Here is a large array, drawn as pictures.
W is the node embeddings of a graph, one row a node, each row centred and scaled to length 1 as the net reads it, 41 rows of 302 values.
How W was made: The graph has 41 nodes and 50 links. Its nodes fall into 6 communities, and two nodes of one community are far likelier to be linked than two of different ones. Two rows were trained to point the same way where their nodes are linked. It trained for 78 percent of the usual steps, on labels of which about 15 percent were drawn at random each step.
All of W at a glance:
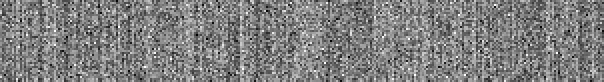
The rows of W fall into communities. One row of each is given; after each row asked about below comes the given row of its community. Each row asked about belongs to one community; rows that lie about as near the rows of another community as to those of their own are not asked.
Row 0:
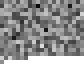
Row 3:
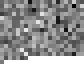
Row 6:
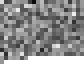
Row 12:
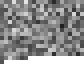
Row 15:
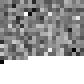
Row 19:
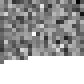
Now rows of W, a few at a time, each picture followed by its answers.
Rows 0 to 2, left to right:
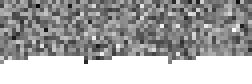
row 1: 12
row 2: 19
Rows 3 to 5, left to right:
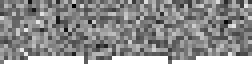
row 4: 12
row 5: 0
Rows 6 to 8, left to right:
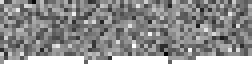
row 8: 0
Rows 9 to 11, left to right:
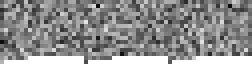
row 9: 6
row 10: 12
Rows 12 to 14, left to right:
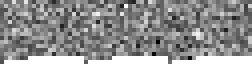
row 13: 15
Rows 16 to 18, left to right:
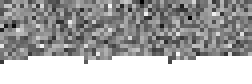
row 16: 12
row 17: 12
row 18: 3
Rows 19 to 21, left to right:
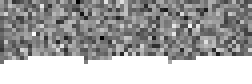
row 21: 3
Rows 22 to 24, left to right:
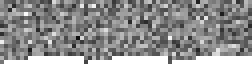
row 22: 15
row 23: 3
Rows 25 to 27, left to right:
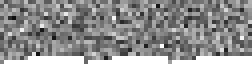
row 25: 6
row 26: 12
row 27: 15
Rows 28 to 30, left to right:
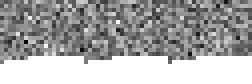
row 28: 6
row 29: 0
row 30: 15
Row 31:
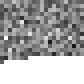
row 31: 3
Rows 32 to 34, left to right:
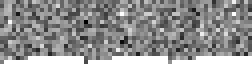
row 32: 0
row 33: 3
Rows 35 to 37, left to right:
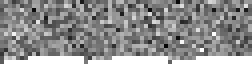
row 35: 0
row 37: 6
